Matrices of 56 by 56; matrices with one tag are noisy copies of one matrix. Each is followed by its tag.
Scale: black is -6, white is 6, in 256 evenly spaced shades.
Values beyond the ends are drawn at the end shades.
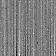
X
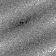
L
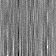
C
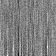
C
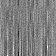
C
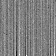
X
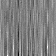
C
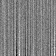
X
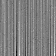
X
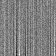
X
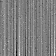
X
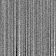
X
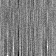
C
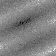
L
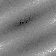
L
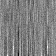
C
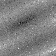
L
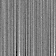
X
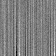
X
